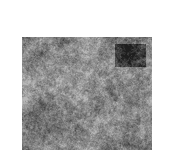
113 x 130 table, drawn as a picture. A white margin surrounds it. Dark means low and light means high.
The ninth with the lowest average is the top right. An odd patch, lower than its surroundings, sits in the top right. The halves do not mirror each other. The values are skewed, with a long tail toward low values. No regular stripes run through it.
